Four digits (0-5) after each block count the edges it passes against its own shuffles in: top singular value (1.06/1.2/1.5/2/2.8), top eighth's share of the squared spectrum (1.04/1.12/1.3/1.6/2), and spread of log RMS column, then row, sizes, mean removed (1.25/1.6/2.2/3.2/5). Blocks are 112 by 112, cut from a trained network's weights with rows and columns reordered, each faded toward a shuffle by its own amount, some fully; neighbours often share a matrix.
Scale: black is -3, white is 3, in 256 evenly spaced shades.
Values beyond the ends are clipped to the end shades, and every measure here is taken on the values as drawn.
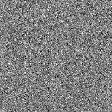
3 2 1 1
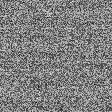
1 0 0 0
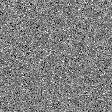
2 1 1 0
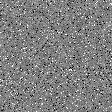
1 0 0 0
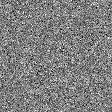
1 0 0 0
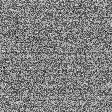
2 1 0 0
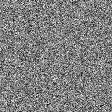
2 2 0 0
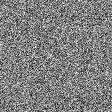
0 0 0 0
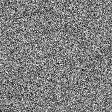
1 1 0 0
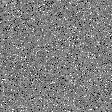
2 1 0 0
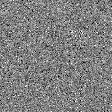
2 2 1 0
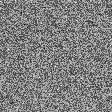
0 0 0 0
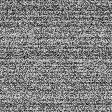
4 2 0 0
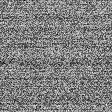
3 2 0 0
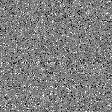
3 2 0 1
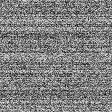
4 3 0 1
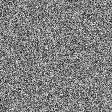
0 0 0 0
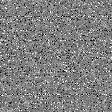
3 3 0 2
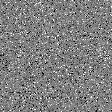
3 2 0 2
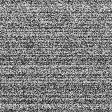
4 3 0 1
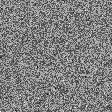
0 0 0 0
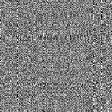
4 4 3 2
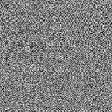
4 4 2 2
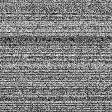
5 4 1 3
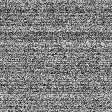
4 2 0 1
